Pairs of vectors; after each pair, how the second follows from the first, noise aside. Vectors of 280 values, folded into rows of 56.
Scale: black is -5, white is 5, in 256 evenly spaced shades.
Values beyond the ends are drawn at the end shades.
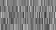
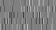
partly zeroed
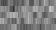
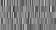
sign-scrambled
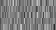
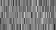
sign-scrambled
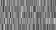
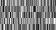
scaled up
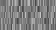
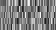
scaled up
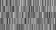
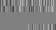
partly zeroed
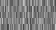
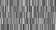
copied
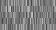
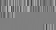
partly zeroed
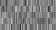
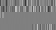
partly zeroed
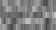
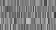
sign-scrambled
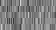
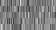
copied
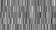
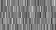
copied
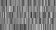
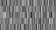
sign-scrambled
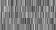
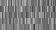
sign-scrambled
